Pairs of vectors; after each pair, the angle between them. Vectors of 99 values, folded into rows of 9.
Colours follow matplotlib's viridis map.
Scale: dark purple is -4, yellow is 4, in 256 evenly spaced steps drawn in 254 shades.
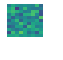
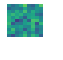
orthogonal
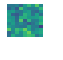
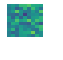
orthogonal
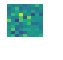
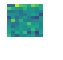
orthogonal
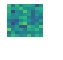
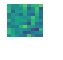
orthogonal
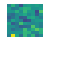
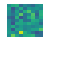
partly aligned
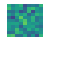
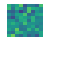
nearly parallel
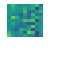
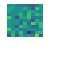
partly opposed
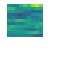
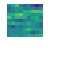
nearly opposite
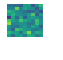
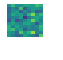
orthogonal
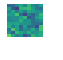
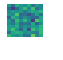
partly aligned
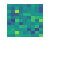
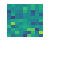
orthogonal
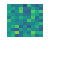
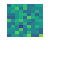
orthogonal
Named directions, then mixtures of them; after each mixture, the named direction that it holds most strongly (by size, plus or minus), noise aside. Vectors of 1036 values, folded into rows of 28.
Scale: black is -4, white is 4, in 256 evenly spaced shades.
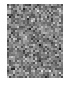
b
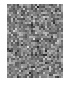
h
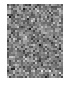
b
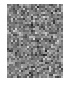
h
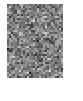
h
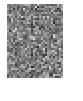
h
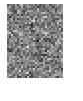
h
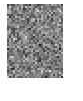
b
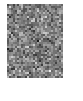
b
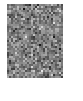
b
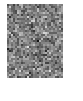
h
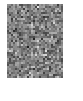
h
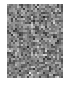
h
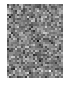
b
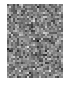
h
